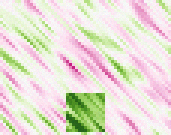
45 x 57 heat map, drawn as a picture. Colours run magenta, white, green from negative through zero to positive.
Ninth with the highest average: bottom middle. Odd patch: higher, in the bottom middle. Grain: diagonal, down to the right.
